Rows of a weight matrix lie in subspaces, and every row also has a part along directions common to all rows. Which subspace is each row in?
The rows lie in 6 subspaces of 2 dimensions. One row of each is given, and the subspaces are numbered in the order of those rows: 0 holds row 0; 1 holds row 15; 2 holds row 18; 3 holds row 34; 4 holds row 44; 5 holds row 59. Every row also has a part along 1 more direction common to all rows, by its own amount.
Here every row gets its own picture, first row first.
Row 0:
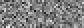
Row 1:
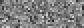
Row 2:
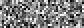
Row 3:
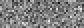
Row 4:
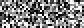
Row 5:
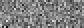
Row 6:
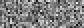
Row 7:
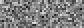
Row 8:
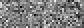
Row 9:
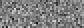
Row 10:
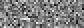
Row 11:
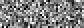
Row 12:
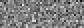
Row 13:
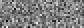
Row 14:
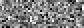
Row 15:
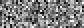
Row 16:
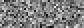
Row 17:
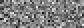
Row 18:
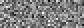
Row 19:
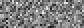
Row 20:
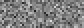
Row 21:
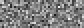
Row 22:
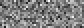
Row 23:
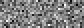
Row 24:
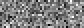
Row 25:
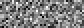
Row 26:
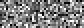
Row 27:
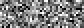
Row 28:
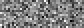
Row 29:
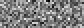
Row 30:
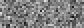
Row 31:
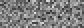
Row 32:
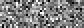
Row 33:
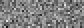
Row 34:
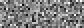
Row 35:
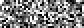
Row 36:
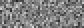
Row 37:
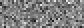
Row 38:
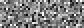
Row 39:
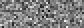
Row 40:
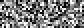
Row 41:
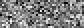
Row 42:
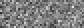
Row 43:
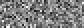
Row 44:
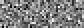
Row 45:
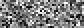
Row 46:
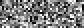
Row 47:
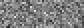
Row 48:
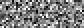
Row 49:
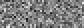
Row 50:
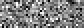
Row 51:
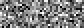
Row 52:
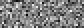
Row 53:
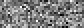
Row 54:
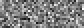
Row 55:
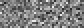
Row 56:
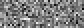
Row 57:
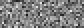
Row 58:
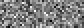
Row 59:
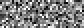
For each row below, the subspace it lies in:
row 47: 0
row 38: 3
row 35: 2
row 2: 1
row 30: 5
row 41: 5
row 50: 1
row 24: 4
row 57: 1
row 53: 1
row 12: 3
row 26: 3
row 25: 5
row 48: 5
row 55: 3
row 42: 5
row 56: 2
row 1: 2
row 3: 2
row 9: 4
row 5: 4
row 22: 3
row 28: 5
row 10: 2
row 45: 5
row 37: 3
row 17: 2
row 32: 1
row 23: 4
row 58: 0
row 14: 2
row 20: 0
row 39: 5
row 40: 0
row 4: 4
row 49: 0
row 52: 1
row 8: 0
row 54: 2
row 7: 4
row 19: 5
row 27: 3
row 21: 4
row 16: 0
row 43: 0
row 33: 4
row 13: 4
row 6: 1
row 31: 3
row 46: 2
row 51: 3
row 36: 1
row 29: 3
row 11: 4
